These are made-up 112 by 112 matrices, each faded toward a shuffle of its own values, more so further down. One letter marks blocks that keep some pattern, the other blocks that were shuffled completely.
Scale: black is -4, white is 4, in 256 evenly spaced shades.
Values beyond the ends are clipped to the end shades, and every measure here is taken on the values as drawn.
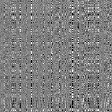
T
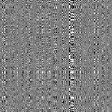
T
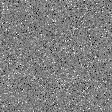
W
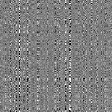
T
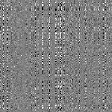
T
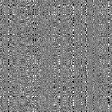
T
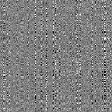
T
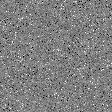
W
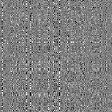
T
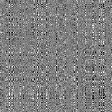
T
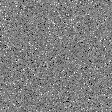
W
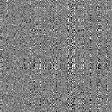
T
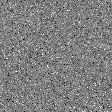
W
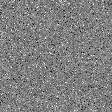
W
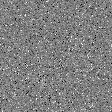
W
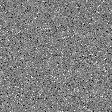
W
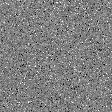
W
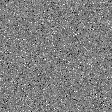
W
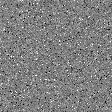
W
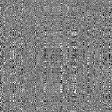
T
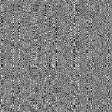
T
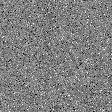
W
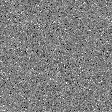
W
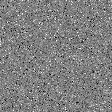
W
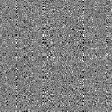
T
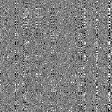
T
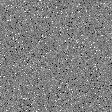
W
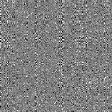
T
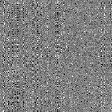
T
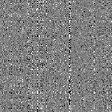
T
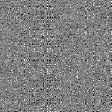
T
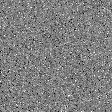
W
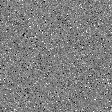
W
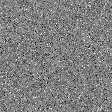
W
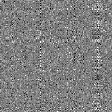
T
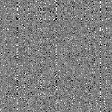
T
